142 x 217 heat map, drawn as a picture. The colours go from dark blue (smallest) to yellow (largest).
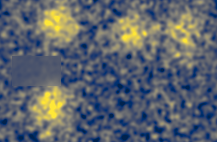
The middle left is the calmest part. Four bumps rise from the field. No lone cell stands out from its neighbours. Overall the values sit about 40% of the way up the scale. An odd patch, calmer than its surroundings, sits in the middle left. No row or column stands out. Neither half mirrors the other.
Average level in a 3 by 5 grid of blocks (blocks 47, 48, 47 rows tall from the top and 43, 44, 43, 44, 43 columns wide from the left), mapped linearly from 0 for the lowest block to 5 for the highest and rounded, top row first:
15243
11011
24010
